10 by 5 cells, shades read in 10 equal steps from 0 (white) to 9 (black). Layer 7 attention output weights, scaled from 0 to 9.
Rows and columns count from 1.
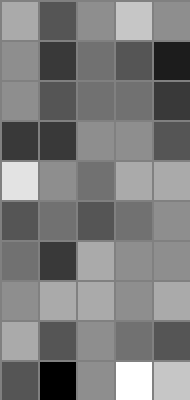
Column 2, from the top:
6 7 6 7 4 5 7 3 6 9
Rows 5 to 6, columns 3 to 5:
5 3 3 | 6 5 4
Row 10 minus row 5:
5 5 -1 -3 -1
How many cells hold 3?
8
